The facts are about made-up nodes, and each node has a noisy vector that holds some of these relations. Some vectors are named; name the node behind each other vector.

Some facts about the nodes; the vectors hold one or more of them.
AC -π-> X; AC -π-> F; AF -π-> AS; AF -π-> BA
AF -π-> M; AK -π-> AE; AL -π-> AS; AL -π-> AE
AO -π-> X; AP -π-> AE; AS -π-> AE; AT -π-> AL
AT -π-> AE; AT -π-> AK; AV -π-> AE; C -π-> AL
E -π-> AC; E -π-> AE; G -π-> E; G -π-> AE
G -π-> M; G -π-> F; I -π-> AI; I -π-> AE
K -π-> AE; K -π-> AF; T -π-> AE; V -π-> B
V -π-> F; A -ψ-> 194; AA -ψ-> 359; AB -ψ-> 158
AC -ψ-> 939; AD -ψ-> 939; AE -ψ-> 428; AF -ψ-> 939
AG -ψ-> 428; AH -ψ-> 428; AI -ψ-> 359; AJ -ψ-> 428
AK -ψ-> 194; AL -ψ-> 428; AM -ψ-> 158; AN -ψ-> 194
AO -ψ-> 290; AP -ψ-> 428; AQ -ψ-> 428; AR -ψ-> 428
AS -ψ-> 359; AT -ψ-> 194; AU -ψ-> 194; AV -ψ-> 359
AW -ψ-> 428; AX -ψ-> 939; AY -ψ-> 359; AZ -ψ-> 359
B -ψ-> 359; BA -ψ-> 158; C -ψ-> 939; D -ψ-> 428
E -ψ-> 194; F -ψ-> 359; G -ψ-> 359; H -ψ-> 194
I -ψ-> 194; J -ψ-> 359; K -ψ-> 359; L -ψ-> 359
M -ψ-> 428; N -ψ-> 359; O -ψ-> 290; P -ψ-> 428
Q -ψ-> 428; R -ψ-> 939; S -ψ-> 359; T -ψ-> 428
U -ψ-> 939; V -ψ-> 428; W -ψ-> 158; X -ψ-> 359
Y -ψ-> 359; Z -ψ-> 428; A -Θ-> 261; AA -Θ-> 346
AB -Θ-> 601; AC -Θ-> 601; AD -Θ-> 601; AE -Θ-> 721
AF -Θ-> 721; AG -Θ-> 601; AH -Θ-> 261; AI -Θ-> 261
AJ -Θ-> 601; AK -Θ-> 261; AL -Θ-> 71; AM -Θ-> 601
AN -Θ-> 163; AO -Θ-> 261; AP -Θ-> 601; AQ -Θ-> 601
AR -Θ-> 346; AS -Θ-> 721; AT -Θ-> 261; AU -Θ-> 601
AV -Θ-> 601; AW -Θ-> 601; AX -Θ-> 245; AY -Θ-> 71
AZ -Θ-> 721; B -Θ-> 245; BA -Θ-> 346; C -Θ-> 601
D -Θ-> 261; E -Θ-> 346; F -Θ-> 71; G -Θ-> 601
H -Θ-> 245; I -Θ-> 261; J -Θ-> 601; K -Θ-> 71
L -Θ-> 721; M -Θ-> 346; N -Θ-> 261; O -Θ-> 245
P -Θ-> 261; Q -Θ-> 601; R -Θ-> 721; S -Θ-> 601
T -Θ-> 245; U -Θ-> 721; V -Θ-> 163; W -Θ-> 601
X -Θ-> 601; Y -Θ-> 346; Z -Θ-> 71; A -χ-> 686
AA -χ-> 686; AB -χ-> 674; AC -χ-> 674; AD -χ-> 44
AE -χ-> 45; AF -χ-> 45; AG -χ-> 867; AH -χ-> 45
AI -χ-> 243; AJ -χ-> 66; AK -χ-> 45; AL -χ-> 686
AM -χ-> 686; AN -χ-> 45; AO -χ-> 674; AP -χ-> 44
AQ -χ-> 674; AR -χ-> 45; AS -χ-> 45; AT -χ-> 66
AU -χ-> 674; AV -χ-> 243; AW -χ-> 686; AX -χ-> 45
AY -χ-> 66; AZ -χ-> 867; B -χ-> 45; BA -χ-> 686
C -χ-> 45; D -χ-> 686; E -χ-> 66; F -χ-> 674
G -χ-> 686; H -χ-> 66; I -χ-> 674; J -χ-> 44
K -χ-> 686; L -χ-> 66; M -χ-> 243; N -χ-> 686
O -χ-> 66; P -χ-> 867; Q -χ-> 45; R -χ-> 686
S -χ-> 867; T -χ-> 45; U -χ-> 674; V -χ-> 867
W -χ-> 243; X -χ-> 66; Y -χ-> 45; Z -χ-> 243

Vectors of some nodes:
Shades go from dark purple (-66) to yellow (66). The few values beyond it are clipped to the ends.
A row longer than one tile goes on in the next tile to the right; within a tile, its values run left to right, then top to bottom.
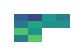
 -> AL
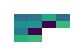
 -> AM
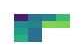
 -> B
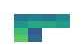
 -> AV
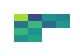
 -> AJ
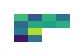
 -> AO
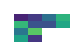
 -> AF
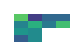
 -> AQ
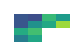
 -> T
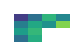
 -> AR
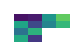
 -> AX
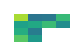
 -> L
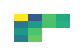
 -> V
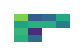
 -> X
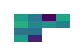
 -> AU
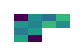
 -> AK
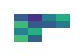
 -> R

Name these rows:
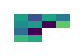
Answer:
W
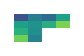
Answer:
AS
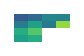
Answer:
AE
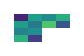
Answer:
A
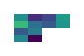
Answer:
AC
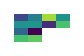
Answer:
BA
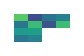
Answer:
AP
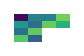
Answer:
AN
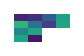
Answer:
C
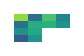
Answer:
P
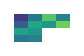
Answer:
AH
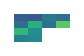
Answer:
Q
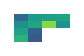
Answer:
AI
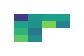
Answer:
AA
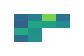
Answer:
D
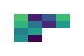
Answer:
AD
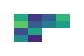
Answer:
U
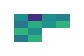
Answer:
Z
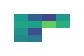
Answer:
F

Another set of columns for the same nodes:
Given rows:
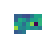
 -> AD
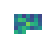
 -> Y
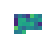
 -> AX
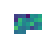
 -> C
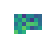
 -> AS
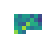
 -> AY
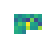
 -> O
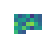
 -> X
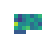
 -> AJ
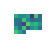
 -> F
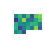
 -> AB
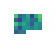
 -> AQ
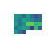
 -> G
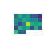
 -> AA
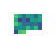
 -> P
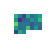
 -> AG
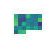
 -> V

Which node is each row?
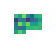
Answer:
AO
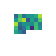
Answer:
W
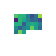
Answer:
I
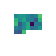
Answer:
M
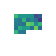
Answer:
N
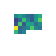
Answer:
U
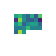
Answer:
AK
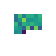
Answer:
AM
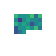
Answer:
D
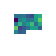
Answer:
AC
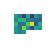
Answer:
J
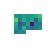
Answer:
Z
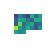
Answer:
AF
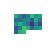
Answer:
AH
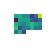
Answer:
AU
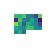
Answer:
AT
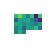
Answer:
A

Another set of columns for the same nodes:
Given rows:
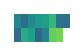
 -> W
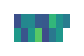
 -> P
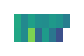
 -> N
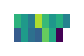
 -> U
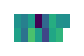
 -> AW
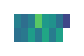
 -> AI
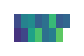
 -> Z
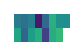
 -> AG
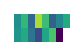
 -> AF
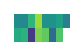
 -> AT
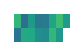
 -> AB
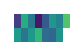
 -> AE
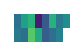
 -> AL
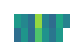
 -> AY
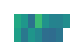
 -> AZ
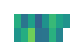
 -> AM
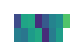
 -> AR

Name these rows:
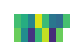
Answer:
O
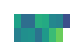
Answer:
AV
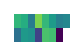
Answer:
R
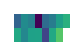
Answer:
Q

